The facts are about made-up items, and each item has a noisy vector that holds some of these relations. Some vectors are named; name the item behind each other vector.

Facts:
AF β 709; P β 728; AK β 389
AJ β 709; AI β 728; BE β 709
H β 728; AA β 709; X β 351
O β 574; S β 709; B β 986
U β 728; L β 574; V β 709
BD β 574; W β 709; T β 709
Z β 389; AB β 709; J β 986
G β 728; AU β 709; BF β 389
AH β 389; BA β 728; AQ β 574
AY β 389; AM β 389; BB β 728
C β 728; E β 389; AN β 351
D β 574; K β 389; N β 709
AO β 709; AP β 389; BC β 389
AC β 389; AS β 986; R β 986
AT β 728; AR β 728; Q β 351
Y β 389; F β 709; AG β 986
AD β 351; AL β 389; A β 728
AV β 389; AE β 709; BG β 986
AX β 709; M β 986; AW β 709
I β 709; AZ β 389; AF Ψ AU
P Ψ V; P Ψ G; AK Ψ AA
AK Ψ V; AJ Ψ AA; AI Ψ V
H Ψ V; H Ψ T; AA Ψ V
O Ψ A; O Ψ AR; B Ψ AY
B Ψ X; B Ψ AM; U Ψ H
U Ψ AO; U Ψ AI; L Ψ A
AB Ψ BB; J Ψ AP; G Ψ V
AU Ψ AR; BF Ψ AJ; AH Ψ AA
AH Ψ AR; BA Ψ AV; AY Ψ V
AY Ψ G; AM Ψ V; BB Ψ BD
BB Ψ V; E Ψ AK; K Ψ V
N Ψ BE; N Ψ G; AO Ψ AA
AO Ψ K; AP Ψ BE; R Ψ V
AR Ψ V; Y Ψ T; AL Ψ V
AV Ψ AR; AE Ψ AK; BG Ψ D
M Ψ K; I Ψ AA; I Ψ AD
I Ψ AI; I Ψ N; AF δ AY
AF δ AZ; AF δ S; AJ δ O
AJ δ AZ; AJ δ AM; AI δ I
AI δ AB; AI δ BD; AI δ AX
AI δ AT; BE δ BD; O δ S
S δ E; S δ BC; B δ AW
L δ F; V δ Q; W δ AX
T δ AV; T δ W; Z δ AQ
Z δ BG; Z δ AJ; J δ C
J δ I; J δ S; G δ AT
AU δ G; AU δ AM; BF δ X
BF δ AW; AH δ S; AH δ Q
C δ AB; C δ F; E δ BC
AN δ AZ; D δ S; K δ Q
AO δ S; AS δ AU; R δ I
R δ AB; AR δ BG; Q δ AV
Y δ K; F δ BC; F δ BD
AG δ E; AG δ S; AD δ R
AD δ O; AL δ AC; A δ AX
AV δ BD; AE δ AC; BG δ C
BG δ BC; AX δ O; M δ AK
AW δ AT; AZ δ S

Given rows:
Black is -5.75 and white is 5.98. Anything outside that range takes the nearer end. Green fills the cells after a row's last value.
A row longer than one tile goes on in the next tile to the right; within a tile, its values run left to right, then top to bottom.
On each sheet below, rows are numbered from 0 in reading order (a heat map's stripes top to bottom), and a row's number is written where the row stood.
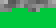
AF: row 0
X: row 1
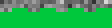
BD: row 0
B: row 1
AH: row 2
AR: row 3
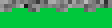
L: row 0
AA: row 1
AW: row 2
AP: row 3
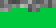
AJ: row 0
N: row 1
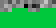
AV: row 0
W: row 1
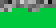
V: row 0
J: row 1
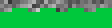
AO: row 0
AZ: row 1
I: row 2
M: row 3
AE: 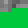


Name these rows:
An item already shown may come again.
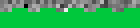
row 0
AV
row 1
K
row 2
D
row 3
BE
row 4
AU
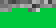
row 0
AJ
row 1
BG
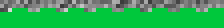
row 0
BC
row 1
T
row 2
AZ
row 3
Y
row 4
O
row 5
E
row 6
AD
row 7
T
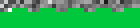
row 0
S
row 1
A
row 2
BA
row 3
J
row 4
AO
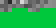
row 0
AR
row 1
AI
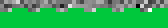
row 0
F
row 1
C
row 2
AX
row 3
Q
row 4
AV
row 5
S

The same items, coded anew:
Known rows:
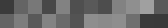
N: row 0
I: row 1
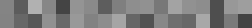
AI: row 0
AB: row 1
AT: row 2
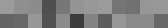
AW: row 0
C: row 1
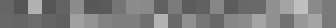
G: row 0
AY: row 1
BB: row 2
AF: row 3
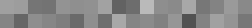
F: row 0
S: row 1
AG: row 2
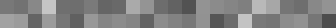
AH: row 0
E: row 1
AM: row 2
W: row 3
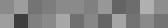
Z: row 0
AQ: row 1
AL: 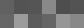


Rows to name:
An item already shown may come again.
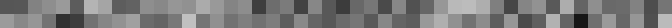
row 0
I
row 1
Q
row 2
AV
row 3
N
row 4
N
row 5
O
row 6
J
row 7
K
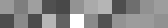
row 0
V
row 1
D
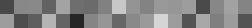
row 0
J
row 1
AR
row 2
BG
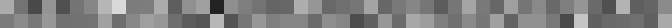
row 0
Y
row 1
A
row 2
BE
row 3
E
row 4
AD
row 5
AO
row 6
BD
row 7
G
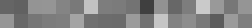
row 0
AJ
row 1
T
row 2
AU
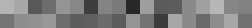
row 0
Q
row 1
AP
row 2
AF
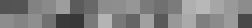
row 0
I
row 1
BA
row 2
L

